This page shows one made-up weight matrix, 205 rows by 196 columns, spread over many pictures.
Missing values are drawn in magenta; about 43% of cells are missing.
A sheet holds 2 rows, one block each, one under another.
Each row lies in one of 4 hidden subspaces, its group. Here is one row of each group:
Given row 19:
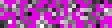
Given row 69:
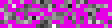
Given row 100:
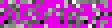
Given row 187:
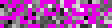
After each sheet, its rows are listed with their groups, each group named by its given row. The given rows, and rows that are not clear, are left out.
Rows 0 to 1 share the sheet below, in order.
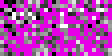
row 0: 69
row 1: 69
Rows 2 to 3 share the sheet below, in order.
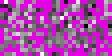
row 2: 187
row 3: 19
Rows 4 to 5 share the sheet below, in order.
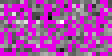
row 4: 100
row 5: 100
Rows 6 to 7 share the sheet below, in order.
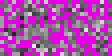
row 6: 19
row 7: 69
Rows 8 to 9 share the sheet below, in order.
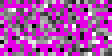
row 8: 69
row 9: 100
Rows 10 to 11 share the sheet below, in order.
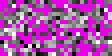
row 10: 19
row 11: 69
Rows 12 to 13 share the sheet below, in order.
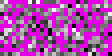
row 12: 69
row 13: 100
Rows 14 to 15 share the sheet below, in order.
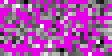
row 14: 19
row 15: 100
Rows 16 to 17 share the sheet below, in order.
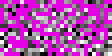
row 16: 19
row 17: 100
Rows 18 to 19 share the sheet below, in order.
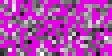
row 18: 69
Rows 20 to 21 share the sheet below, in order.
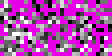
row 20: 100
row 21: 19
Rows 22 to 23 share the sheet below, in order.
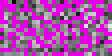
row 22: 187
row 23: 100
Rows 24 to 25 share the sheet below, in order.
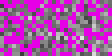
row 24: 187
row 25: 187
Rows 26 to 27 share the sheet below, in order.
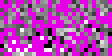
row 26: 100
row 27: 100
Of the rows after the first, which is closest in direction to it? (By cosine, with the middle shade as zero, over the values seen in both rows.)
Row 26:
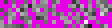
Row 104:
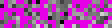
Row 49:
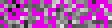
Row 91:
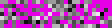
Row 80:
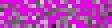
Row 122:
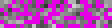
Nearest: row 80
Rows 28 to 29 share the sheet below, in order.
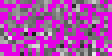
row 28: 19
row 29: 187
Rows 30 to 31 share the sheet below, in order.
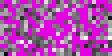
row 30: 19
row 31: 69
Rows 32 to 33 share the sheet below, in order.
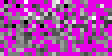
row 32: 19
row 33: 69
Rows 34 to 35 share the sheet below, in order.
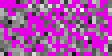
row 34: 187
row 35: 69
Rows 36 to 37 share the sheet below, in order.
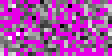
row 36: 69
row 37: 19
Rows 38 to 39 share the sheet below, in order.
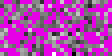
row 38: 187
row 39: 69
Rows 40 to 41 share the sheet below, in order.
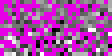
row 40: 100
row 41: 19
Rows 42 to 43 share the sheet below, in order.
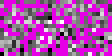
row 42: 100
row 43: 69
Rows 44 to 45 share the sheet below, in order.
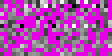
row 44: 69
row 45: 19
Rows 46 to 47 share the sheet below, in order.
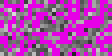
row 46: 19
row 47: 69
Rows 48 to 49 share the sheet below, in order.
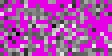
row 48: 69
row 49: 19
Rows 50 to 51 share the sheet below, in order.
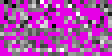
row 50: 69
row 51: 100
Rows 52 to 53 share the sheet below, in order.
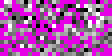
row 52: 69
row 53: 100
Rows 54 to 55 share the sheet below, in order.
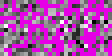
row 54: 187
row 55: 187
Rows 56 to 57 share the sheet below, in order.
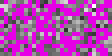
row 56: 187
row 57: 187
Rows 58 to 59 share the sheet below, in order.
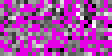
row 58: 187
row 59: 100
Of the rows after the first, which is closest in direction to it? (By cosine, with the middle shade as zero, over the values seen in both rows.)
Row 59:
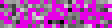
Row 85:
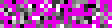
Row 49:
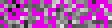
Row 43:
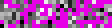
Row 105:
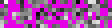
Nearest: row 43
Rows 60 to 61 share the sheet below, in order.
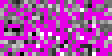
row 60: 187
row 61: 187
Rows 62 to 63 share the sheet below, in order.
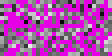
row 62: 100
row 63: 187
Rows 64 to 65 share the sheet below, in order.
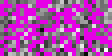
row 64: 187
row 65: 187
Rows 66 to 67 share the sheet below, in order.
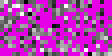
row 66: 19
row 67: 100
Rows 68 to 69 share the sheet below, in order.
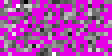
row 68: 19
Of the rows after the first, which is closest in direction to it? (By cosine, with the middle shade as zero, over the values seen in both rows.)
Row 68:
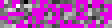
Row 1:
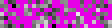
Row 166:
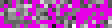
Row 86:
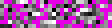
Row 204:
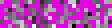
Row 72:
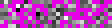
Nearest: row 72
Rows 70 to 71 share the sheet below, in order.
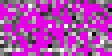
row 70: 69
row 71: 100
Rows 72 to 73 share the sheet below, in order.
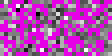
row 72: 19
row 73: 100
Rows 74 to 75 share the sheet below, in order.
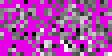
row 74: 19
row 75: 187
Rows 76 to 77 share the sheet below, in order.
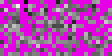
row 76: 19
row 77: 100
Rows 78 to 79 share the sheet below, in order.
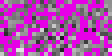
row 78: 69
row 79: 69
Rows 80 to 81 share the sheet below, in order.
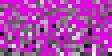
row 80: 69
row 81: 187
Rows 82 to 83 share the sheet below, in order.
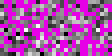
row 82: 69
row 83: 19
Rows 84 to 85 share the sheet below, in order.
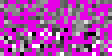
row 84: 100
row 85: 187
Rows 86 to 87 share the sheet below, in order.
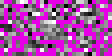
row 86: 19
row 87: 100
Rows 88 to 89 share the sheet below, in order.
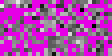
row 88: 187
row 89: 69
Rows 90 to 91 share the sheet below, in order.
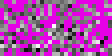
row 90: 69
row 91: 100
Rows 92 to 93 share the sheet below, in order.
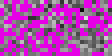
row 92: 187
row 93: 19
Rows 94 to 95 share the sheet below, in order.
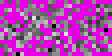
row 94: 69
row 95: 19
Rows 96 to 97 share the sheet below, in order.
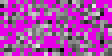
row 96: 100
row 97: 100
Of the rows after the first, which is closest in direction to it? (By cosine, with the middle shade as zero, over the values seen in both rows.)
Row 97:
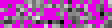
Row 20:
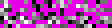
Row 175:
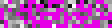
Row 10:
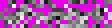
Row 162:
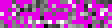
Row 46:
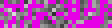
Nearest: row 46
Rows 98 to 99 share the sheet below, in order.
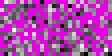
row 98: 69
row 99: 187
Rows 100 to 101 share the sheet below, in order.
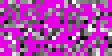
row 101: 19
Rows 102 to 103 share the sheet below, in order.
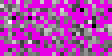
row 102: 187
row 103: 19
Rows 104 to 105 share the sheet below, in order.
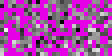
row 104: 69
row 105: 19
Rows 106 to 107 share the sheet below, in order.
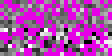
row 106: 187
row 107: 187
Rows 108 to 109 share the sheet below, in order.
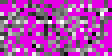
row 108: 100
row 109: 69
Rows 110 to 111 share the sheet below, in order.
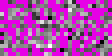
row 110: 100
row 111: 100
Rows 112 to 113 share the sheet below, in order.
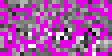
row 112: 19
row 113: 187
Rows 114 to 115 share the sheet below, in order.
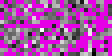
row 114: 69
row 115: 187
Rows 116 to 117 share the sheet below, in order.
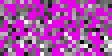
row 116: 100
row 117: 19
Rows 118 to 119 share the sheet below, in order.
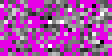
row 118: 100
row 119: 100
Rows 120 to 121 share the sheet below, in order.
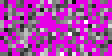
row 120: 100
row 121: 69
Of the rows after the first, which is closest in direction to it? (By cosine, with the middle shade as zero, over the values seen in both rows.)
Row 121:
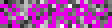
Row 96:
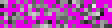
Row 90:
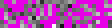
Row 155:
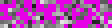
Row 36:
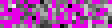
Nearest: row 155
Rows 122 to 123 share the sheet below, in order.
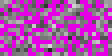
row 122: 69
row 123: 100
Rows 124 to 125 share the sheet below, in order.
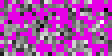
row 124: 19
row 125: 69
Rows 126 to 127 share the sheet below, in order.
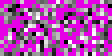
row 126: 19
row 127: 187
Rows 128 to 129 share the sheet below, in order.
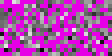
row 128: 187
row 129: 100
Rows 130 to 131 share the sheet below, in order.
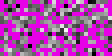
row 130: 19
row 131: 187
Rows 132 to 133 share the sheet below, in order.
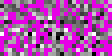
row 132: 100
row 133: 187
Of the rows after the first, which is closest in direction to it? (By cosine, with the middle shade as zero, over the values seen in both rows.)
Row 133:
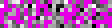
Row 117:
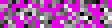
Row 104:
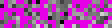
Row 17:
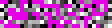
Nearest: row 117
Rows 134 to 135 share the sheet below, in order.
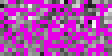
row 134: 187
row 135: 19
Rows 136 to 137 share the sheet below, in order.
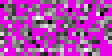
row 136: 100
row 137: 100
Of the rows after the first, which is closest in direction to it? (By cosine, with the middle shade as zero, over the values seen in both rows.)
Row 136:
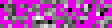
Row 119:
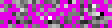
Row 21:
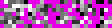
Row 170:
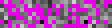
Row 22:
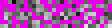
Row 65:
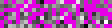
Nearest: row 119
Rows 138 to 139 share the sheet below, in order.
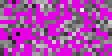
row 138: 187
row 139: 19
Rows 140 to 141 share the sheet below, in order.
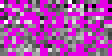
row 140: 100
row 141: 100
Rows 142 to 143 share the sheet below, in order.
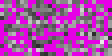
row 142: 100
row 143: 100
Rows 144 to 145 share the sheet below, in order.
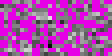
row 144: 100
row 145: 100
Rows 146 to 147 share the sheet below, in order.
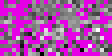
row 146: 100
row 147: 19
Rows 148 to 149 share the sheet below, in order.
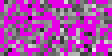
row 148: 187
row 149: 187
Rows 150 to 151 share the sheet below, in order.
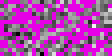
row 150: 187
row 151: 19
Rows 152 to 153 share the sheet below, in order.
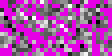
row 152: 69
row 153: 187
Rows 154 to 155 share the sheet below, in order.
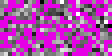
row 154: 187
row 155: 187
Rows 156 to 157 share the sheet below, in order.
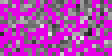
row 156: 19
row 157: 187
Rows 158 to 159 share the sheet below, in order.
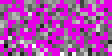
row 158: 19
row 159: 69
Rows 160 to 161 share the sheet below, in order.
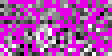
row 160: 100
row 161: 100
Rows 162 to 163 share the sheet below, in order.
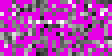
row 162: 100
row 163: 69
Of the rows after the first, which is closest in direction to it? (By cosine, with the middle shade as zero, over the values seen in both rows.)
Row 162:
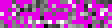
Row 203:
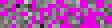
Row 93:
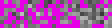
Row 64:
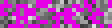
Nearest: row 64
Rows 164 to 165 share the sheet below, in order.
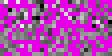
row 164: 187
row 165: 100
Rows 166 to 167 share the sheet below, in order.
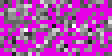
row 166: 69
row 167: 19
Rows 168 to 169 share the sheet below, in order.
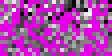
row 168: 69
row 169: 100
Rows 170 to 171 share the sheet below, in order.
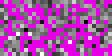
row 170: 100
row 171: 19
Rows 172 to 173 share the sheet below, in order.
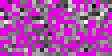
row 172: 100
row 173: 100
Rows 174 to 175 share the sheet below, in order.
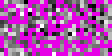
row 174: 19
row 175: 69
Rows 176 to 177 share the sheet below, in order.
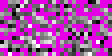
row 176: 19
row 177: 100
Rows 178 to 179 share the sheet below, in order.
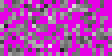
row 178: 69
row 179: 100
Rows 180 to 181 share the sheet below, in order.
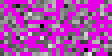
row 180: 19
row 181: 100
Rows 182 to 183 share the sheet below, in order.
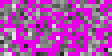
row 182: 69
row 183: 69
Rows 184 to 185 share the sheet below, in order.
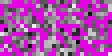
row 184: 69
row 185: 187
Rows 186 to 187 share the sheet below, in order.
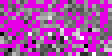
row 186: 100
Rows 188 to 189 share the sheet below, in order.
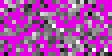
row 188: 69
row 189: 187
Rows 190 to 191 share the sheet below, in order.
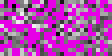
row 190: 69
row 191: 69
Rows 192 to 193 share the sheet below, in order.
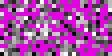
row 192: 69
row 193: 69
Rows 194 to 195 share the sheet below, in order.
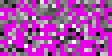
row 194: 69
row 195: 69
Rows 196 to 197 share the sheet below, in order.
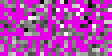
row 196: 187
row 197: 19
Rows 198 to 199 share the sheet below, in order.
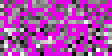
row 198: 100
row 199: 69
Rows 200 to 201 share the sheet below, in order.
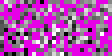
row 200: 69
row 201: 19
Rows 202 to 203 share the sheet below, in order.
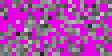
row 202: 100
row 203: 19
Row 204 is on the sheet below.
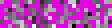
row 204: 69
